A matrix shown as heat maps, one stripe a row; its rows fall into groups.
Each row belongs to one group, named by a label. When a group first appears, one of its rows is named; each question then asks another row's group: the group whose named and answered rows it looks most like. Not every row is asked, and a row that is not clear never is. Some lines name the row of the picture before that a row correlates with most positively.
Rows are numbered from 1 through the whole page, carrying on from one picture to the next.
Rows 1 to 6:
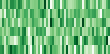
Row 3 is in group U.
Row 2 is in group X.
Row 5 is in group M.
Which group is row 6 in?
U
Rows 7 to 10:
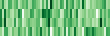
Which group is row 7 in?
U
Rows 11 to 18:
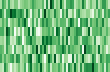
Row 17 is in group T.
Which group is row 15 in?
X
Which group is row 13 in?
M
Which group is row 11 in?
U
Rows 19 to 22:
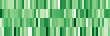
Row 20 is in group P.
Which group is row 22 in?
M
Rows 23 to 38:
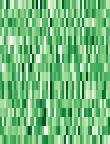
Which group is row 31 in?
P
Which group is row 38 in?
M
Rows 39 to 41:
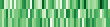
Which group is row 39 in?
M
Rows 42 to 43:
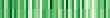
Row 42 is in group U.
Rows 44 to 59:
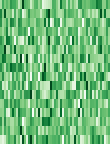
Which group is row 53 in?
P
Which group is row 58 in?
P
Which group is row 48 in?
T
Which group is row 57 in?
X
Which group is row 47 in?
M
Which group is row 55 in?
M
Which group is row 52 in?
M
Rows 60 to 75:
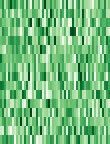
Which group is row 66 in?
P
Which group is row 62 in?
T
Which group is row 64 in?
T
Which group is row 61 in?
U
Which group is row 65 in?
X
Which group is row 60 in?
U
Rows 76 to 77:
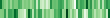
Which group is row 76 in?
P
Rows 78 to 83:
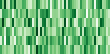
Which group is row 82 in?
X
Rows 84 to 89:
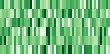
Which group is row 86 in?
T
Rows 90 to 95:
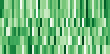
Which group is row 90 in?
P
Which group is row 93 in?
T
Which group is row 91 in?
P
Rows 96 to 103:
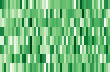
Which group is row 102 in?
X
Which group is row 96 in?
P
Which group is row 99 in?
P
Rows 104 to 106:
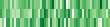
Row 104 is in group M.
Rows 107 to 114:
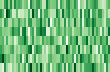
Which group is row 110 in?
X
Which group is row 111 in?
M
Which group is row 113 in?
P
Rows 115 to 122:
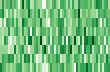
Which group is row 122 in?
P
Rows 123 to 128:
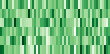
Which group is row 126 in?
P
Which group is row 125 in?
M
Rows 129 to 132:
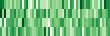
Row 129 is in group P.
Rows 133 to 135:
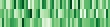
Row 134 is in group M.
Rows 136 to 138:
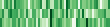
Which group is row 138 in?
P
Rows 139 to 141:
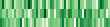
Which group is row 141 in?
P
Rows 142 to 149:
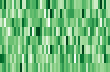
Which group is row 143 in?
U
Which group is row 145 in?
T
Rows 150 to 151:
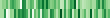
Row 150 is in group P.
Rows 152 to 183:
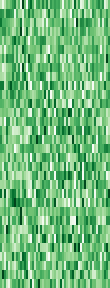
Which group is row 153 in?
T
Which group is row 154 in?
P
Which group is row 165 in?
X
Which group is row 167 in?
T
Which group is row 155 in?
P
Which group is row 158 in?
T
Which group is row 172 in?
M
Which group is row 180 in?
X
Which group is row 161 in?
U
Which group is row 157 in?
X
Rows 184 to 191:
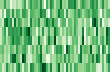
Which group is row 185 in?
X
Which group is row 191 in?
X
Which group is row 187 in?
T
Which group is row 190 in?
X
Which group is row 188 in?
T
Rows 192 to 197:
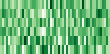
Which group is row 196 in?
M
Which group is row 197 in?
X
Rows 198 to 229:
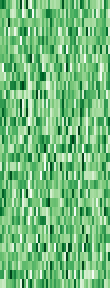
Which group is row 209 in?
P
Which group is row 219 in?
P
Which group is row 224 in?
P
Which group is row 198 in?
P
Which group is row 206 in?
X
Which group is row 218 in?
M
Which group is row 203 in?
M
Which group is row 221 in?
P
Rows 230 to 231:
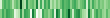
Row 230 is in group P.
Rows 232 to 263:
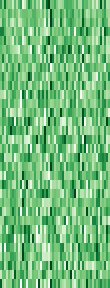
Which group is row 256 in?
M
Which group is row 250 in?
U
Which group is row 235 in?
P
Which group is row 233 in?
U
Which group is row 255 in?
P
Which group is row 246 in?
U
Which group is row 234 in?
U
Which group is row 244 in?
U
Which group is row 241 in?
U
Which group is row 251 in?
X
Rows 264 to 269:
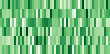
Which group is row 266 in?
X
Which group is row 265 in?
P
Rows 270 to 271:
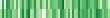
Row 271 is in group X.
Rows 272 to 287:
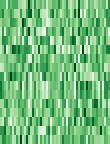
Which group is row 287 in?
P
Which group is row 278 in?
M
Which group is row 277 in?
T
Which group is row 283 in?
M
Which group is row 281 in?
P
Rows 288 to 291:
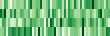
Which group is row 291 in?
T
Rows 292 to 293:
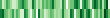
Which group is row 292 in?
M
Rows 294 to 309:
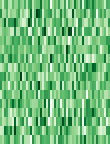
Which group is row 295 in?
T
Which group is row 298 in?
T
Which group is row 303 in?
T
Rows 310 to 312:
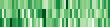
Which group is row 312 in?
U
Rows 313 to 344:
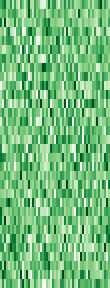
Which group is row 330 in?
P
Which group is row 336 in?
P
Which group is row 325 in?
U
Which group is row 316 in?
X
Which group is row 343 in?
P
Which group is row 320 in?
X
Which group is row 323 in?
T
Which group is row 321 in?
M
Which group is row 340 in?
U
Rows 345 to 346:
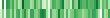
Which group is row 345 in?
X
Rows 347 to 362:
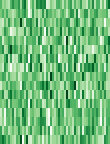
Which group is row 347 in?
X
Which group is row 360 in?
X
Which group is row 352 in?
U
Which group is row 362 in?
P
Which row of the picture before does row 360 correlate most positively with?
346
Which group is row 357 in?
U
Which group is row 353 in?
M
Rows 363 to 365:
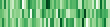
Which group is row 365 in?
U
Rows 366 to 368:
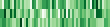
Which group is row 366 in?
M
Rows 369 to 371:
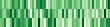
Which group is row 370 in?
U
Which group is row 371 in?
T
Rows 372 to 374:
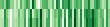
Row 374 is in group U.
